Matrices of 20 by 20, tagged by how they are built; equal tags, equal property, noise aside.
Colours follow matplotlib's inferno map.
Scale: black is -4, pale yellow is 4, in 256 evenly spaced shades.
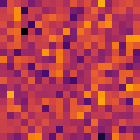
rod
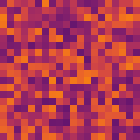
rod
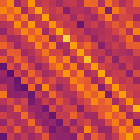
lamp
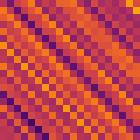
lamp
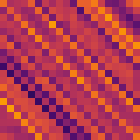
lamp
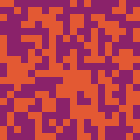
rod
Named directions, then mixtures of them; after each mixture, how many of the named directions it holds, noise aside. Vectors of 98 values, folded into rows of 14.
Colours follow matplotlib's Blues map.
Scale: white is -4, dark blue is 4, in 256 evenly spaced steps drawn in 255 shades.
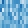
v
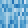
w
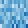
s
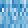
three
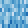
three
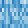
two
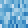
two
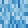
three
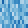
two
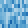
two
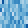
two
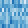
two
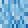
two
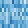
two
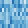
two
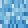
two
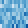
one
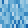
two
